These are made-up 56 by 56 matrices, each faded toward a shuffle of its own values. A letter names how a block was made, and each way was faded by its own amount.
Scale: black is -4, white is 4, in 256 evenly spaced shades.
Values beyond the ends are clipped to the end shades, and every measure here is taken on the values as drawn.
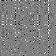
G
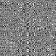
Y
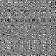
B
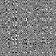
Y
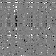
G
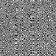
Y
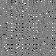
G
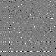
G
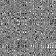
B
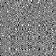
B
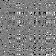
G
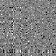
B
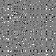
G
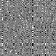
Y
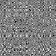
Y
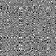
B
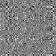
Y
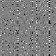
G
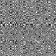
Y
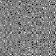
Y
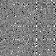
Y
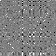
G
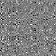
B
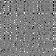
G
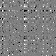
G
